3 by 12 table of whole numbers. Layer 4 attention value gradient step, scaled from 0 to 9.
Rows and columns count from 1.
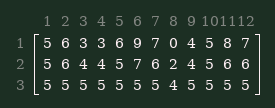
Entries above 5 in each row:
6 5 0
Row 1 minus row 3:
0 1 -2 -2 1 4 2 -4 -1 0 3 2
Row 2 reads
5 6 4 4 5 7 6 2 4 5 6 6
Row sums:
63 60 59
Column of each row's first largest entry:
6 6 1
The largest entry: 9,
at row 1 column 6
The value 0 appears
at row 1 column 8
